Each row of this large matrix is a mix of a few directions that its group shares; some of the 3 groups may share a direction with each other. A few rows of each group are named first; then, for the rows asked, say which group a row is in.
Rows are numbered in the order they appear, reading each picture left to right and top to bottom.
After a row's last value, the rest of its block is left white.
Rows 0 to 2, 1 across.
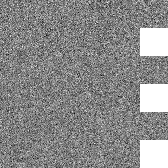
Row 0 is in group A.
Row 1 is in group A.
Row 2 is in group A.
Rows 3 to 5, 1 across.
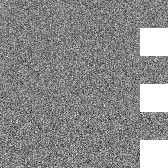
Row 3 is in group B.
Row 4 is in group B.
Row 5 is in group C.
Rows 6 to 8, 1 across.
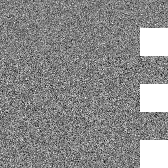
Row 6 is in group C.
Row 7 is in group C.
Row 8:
B
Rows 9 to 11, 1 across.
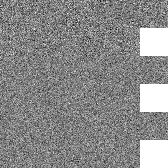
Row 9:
A
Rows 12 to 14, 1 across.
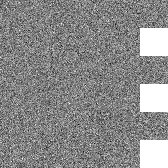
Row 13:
C
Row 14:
A
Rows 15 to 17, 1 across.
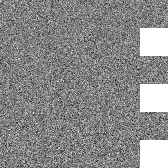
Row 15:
C
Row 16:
B
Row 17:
C
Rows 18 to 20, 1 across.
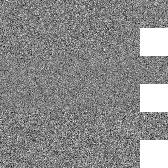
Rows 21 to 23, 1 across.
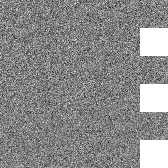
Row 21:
C
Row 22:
C
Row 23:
C
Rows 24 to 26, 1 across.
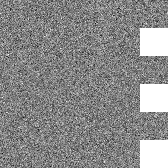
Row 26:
B
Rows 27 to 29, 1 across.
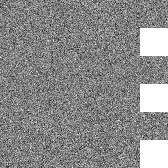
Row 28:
C
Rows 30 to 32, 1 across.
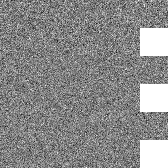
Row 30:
A
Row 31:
C
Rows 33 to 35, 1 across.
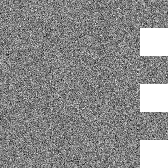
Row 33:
A
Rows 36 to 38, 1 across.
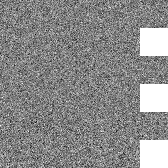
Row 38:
A
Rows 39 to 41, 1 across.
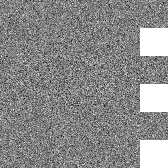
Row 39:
C
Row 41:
B
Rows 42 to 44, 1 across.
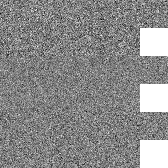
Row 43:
A
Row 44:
B
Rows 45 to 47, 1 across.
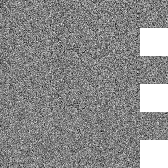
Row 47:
A
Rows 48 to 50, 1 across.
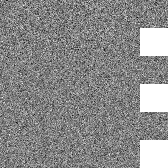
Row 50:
C
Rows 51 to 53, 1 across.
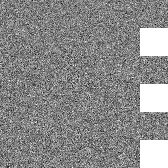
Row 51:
C
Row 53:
A
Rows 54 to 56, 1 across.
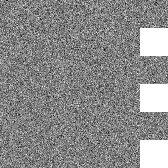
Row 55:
B
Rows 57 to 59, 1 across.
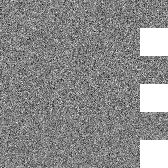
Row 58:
B
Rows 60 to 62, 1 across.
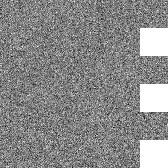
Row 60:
A
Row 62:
A
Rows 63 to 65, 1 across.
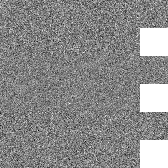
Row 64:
C
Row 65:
C
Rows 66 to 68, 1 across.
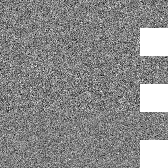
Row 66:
C
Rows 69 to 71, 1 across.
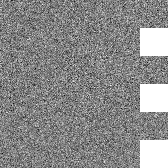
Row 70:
A
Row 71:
B
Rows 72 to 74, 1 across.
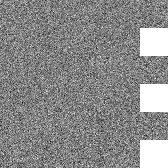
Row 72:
C
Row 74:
A
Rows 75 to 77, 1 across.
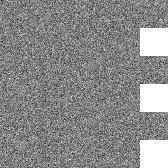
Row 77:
C
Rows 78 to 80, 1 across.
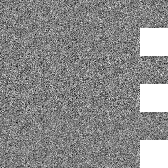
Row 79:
C
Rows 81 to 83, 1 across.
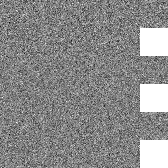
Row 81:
C
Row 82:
B
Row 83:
C
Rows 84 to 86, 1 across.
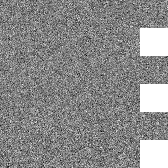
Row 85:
A
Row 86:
A
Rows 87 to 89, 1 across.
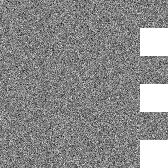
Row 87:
B
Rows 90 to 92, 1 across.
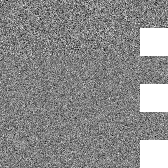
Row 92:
C
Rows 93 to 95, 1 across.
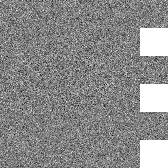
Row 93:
C
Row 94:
B
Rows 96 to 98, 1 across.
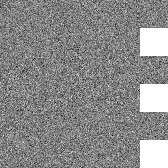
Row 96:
B
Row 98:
C
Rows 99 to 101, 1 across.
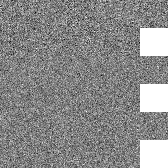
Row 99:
A
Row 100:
A
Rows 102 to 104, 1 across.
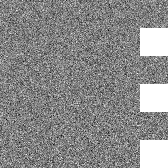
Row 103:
B
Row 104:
B
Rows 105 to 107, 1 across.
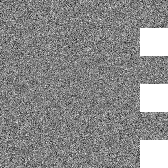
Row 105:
C
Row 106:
C
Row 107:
C
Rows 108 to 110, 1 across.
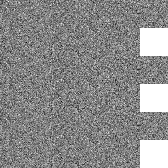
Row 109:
B
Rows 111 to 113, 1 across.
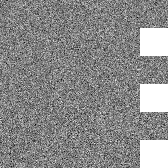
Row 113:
A
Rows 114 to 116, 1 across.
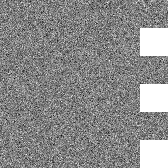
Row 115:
C
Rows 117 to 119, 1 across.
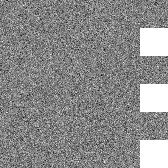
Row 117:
B
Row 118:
A
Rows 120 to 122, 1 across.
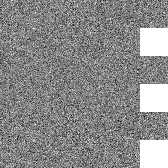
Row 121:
B
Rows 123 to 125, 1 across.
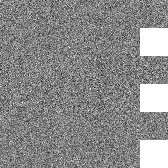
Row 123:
C
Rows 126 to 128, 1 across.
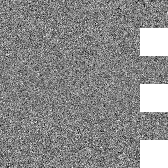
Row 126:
A
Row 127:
B
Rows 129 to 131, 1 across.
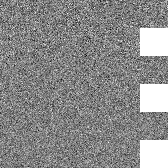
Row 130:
B
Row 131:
C
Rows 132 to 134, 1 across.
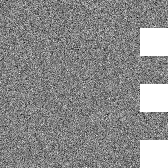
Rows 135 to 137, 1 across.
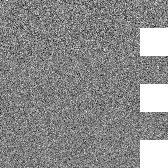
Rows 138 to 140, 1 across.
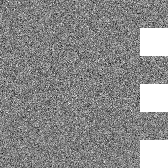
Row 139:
C
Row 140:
B
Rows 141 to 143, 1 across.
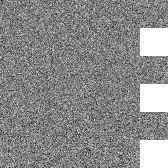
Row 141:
B
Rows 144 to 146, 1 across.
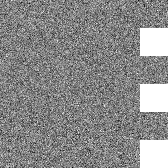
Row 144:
A
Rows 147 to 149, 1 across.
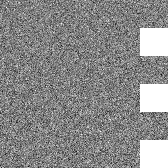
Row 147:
B
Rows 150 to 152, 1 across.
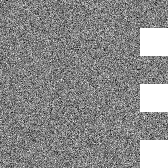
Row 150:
B
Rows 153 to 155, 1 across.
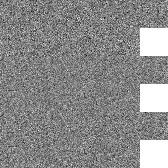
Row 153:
A
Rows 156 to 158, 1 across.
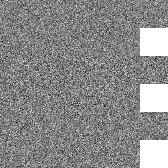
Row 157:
B
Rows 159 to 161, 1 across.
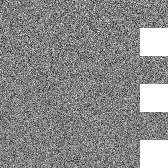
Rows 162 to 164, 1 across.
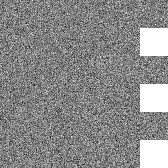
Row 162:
C
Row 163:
A
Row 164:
B
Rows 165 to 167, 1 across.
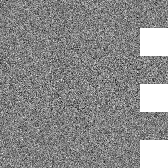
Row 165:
B
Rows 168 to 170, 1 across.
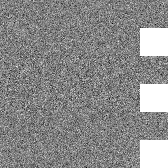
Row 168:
C
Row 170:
A
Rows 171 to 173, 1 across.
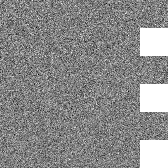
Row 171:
C
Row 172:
C
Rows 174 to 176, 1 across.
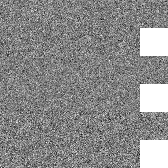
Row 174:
A
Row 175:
C
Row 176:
C
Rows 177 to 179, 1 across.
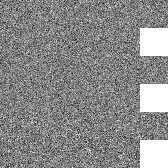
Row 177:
C
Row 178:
B
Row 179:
A
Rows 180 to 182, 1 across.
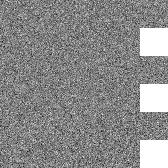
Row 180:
B
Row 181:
C
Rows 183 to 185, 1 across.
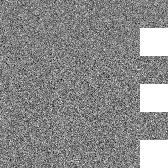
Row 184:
B
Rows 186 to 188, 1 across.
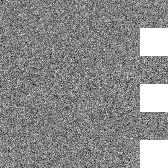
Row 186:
B
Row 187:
A
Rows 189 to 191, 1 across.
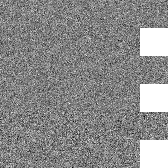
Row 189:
A
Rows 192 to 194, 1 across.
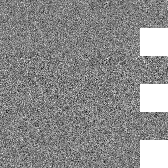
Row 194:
B
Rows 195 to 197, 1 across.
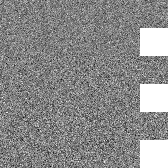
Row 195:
C
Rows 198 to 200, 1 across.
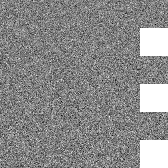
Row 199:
B
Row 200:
C
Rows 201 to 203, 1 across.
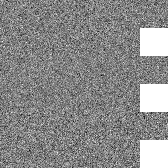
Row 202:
A
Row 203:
A
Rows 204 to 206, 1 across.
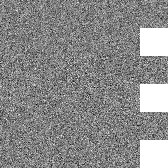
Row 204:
C
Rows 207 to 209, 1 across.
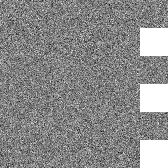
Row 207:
C
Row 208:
B
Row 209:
A
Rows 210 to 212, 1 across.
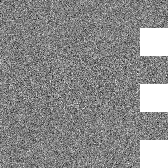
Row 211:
B
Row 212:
A
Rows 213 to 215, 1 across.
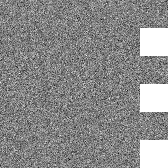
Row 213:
A
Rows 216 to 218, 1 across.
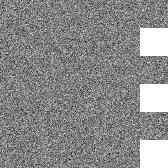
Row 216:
C
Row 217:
C
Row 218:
C
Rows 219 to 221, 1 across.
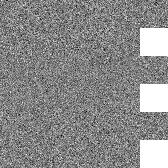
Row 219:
B
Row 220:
A
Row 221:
B
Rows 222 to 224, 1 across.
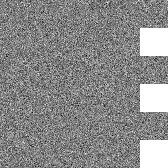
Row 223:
B
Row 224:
C
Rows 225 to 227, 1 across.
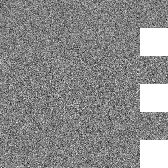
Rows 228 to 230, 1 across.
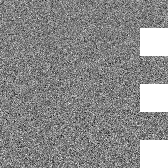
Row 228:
C
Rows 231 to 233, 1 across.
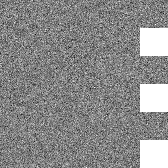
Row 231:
C
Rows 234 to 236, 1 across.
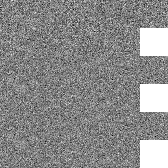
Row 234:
A
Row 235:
C
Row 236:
C
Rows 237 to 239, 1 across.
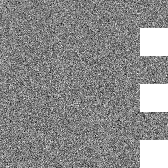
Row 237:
B
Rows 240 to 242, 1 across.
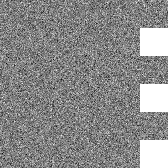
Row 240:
A
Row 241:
B
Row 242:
B
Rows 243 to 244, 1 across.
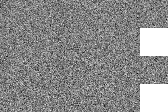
